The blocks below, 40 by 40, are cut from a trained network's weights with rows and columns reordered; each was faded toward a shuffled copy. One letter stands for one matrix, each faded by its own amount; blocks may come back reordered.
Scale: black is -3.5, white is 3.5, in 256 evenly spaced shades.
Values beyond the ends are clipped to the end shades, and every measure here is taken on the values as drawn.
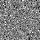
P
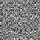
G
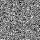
P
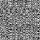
G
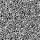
P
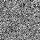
P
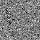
P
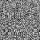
G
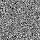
P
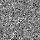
P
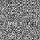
G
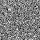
P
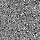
P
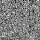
P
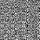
G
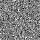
P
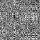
G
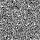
P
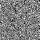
P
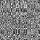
G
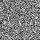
P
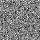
P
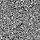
P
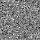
P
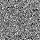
P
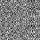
G
